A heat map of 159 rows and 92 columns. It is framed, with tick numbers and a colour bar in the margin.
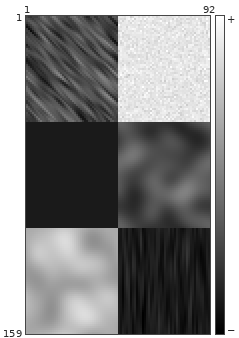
The table splits into 3 rows of 2 panels. Panel 1,1: low, slanting down to the right. Panel 1,2: very high, fine-grained, faint in contrast. Panel 2,1: very low, flat. Panel 2,2: low, smooth. Panel 3,1: high, smooth. Panel 3,2: very low, streaked downward, faint in contrast.
